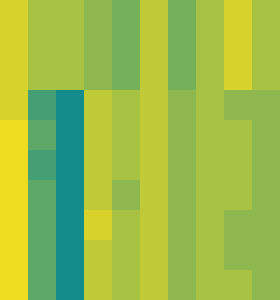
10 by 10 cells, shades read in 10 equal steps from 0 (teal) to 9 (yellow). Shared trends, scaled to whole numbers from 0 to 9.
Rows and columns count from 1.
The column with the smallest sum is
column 3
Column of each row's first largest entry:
1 1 1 1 1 1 1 1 1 1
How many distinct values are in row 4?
6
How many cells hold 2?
2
